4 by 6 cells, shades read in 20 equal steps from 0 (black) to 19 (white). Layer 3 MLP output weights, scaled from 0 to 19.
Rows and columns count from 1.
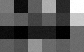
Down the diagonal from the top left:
9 7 2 8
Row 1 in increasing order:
1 3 7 9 13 19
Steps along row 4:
down up down down up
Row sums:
52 46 13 47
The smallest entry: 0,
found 2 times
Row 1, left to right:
9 1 7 13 3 19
